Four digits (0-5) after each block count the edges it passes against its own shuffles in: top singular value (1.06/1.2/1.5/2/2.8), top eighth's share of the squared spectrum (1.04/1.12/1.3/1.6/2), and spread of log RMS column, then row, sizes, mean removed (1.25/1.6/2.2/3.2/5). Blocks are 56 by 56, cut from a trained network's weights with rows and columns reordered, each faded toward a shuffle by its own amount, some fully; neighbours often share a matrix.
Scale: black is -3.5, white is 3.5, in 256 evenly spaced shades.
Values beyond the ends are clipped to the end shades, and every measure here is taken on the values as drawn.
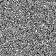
1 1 0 0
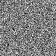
0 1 0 0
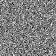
2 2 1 0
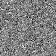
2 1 0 0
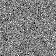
0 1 0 0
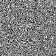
2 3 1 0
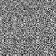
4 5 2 2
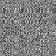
4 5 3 2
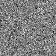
2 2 0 0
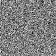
2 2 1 0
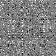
2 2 2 0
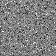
0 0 0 0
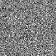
3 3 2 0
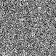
0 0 0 0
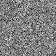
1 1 0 0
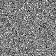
1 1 0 0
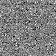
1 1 0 0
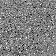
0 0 0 0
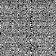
3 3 3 0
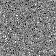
0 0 0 0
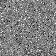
0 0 0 0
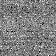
2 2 0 0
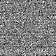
2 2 1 0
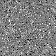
0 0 0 0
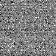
2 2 2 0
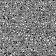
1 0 0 0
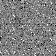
1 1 1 0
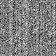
3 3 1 2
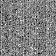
3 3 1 1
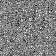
1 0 0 0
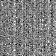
3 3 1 2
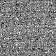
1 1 1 0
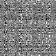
3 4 3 0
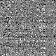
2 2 2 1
